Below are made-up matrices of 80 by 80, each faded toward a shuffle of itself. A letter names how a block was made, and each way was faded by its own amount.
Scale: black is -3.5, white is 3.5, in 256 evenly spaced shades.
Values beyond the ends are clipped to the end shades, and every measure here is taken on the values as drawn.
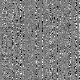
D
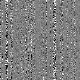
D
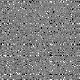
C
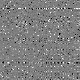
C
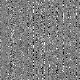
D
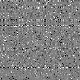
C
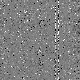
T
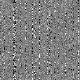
D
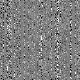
D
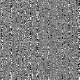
D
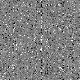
T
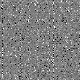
T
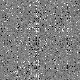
T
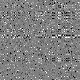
C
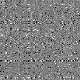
C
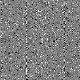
T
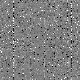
T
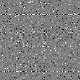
C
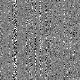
D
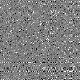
C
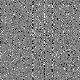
T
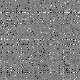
C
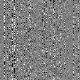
D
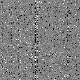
T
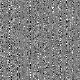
D
